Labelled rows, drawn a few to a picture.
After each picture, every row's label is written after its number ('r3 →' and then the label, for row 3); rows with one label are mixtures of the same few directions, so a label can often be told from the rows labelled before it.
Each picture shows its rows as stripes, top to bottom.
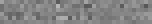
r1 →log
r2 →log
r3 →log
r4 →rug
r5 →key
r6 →log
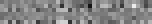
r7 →log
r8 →log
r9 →key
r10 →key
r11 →log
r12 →key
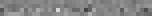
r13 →log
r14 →rug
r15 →log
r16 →rug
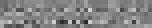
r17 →key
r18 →key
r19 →rug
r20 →rug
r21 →log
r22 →key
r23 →rug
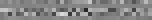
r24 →log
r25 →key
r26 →key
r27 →key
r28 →rug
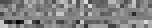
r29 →key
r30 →rug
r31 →key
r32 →log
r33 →rug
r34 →rug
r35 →key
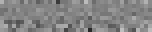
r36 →log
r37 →log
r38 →key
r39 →log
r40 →log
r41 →rug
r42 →key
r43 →rug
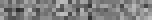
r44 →key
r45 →log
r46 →rug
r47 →key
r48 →rug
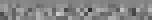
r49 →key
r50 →key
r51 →rug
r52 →log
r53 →key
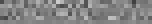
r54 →log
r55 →key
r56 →key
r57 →key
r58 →key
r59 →rug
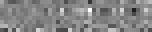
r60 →rug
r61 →log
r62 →log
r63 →log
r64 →rug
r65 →log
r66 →key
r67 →key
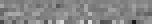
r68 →rug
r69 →log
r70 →key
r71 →rug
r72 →key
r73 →log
